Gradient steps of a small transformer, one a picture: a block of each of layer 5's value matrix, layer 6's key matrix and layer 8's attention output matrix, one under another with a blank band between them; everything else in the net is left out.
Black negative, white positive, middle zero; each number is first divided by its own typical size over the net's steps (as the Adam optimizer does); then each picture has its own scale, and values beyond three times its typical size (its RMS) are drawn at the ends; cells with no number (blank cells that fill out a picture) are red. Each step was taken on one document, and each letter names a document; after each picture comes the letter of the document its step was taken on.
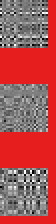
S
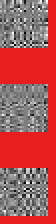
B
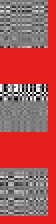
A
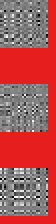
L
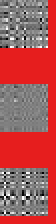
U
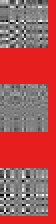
U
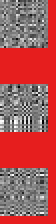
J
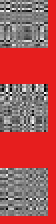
A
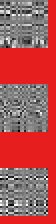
A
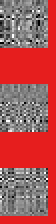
L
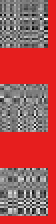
S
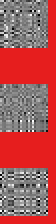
L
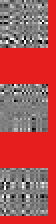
U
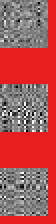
L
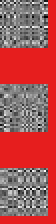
S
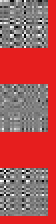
U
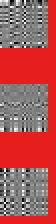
U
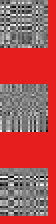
A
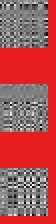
S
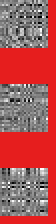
J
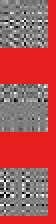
U
